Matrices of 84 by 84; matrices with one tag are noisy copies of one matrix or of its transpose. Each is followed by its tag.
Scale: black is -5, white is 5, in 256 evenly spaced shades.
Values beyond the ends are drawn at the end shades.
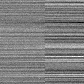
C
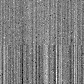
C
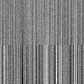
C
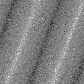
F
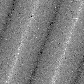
F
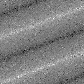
F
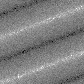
F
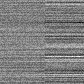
C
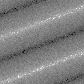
F
